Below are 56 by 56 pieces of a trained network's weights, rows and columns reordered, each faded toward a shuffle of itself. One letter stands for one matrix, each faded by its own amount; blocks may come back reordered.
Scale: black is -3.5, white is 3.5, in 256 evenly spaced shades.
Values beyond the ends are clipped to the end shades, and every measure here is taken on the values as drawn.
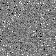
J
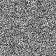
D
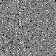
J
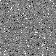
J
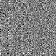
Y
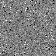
J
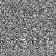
Y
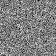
D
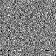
Y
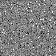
J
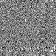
Y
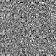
Y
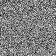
D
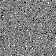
J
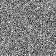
D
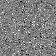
J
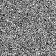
D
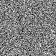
D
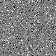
J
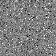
J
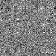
Y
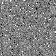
J
